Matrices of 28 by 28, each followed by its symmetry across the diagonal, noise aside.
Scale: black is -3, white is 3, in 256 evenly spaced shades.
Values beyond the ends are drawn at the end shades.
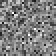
symmetric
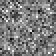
symmetric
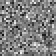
antisymmetric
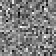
neither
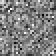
symmetric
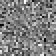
antisymmetric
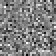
antisymmetric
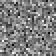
neither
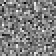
antisymmetric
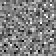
antisymmetric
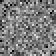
symmetric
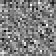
antisymmetric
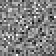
symmetric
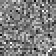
symmetric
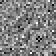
symmetric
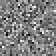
antisymmetric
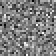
neither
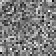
symmetric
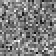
neither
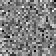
neither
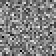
neither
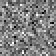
antisymmetric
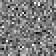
neither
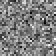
neither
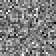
antisymmetric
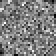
symmetric
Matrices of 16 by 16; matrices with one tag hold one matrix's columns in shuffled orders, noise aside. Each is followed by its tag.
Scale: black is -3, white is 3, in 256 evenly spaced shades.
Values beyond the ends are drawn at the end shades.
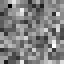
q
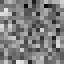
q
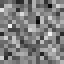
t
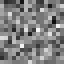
t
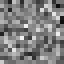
t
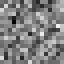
t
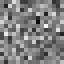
t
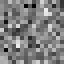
q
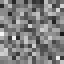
t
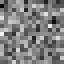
t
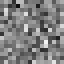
q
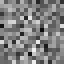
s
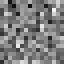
q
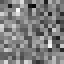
q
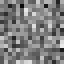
q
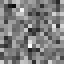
q
